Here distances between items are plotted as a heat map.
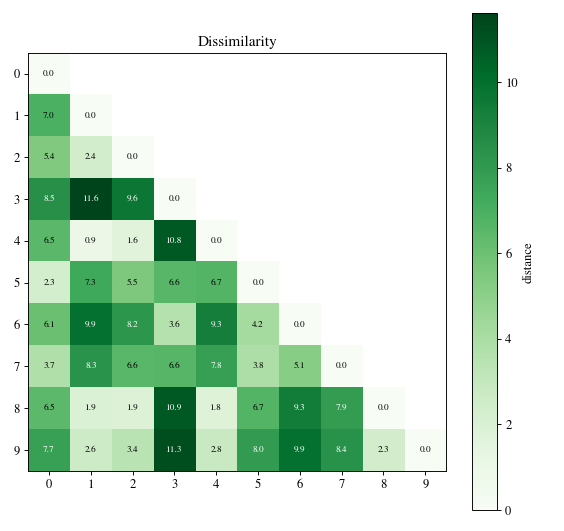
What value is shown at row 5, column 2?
5.5
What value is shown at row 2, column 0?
5.4
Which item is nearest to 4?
1
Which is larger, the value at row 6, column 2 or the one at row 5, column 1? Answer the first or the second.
the first
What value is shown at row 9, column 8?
2.3
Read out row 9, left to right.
7.7 2.6 3.4 11.3 2.8 8.0 9.9 8.4 2.3 0.0
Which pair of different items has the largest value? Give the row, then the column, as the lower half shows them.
3, 1
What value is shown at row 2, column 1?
2.4
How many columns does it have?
10
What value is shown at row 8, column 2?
1.9
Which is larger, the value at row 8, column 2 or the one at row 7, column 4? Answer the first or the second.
the second
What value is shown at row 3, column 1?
11.6
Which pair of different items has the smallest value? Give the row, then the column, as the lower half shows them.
4, 1
